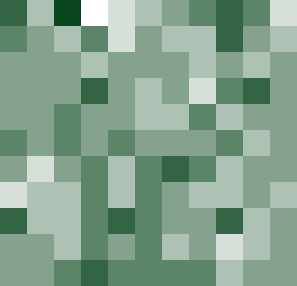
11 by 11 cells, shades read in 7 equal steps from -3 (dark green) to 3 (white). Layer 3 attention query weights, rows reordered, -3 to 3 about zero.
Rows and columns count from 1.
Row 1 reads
-2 1 -3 3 2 1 0 -1 -2 -1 2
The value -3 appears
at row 1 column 3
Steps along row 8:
down same down up down up up same down up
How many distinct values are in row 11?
4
